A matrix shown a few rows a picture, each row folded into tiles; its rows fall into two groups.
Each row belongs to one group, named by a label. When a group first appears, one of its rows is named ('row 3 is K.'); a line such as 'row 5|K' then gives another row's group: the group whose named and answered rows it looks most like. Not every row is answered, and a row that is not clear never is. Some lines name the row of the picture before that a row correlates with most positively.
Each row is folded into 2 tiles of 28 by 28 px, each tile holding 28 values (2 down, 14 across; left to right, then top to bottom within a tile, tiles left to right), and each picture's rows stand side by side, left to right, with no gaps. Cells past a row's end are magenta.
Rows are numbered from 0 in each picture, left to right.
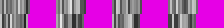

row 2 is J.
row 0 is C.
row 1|C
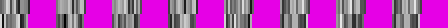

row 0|J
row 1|J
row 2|J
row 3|J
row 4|C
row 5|C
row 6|C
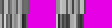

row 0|J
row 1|J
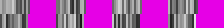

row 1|J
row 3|C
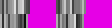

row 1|J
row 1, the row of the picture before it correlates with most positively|2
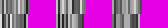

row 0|C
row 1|J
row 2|C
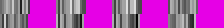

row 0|J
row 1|C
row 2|C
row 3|J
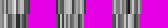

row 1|J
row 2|J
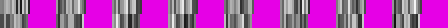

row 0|J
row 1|C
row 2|C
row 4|J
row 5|J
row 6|J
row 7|C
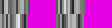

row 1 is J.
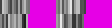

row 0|J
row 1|C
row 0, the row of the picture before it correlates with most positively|0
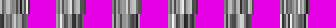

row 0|J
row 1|C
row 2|C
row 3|C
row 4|J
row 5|C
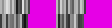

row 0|J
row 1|J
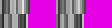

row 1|C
